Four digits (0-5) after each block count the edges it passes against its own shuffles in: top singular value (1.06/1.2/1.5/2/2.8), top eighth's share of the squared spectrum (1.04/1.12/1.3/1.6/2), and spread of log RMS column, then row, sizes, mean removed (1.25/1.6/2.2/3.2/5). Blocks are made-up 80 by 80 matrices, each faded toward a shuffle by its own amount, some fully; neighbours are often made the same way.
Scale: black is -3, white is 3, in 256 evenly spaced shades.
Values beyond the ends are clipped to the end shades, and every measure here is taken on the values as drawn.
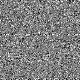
1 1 0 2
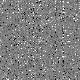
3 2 1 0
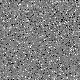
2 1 0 0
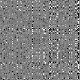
4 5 4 3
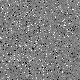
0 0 0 0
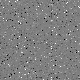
2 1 0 0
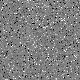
0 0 0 0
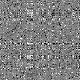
4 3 2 2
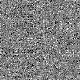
3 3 1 1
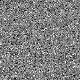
3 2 1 1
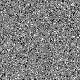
3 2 1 0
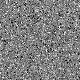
1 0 0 0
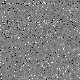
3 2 0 1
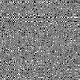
4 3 1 2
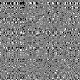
5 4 3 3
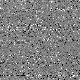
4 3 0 2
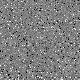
2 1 0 1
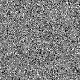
3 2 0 1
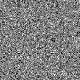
3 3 1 1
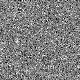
2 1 0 0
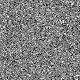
2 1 0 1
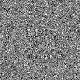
3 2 1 1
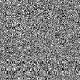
4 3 2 2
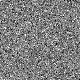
2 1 0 0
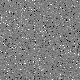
2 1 0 0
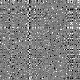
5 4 2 2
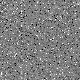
2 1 0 0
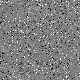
2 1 1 0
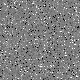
0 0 0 0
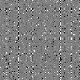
5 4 3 2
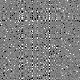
5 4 3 2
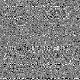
4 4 2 3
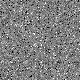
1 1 0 0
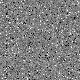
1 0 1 0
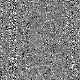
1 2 3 0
